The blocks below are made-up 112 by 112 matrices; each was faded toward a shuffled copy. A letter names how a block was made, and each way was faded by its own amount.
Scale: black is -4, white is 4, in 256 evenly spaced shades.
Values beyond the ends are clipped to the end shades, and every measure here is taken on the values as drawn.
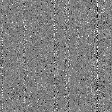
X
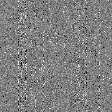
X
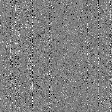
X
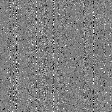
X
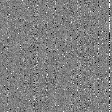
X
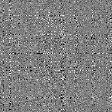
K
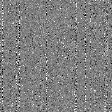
X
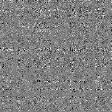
K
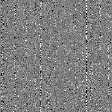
X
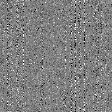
X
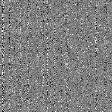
X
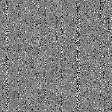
X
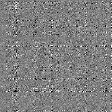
K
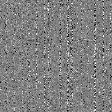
X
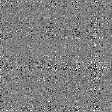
K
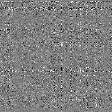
K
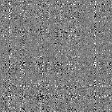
K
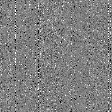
X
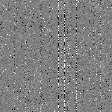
X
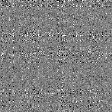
K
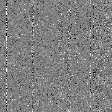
X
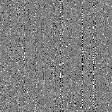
X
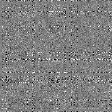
K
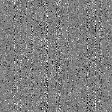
X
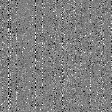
X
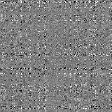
K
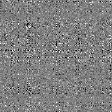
K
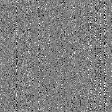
X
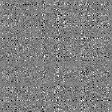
K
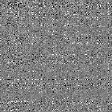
K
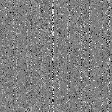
X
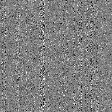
X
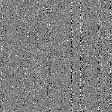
X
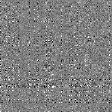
K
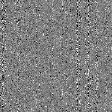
X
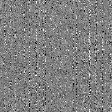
X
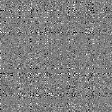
K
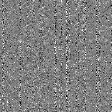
X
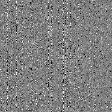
X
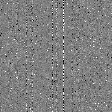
X
